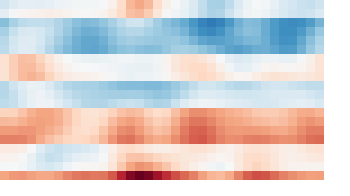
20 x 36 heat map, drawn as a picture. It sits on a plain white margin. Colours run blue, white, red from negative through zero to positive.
There is an overall slope up to the bottom. There are no lone odd cells. The ninth with the highest average is the bottom middle. Horizontal stripes repeat 3 times down the table.
